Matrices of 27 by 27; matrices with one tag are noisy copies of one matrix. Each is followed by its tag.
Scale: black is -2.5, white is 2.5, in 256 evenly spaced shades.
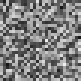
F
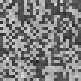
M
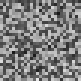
F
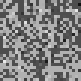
M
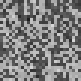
M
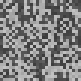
M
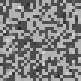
F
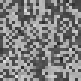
M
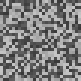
F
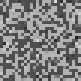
F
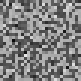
F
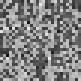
M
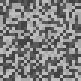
F
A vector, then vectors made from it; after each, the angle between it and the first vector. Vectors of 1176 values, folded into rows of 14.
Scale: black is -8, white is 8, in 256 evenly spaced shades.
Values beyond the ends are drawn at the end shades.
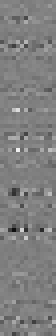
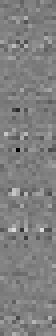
nearly opposite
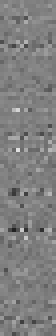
nearly parallel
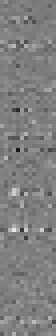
nearly opposite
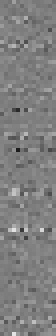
nearly opposite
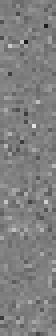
partly opposed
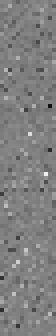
orthogonal
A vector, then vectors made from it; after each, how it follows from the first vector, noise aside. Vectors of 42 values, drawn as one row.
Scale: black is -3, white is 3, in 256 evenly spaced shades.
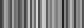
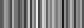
copied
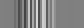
partly zeroed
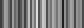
copied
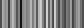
reversed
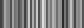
copied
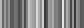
sign-scrambled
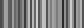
copied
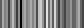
reversed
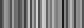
copied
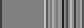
partly zeroed
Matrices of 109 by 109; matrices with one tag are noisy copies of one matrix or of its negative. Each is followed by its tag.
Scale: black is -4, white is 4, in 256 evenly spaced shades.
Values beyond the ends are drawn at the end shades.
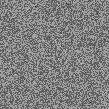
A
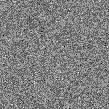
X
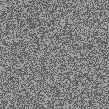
X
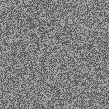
X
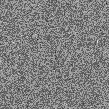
A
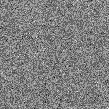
A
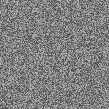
A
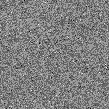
X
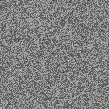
X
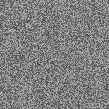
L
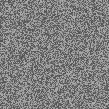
L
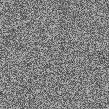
L
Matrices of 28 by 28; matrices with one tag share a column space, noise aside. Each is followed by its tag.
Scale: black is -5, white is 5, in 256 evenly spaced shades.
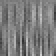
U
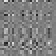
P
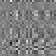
P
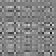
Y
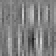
U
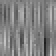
U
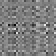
Y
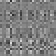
P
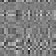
P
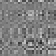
P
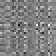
Y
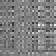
Y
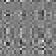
P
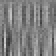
U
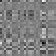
P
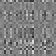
P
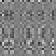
P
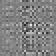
Y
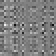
Y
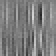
U
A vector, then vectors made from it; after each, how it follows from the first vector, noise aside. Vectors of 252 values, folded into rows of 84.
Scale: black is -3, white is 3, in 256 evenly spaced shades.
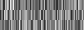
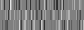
partly zeroed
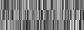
reversed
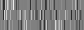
partly zeroed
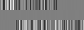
partly zeroed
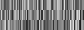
reversed
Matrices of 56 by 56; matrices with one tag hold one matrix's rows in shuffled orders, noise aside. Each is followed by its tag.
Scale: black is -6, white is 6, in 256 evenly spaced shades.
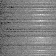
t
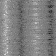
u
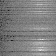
t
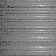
t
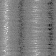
u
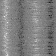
u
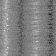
u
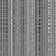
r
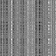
r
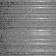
t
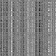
r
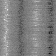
u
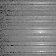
t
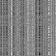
r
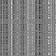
r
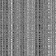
r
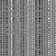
r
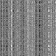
r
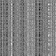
r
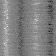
u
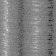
u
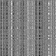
r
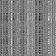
r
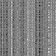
r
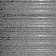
t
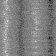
u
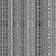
r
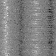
u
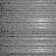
t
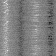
u
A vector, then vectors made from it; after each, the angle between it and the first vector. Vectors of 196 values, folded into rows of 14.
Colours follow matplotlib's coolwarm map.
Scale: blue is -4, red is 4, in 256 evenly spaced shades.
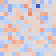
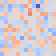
nearly parallel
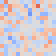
nearly opposite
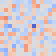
partly opposed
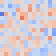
partly aligned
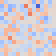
nearly parallel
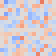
partly opposed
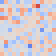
partly opposed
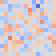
nearly parallel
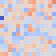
orthogonal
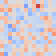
nearly opposite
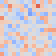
nearly opposite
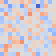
nearly parallel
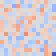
orthogonal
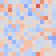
nearly opposite
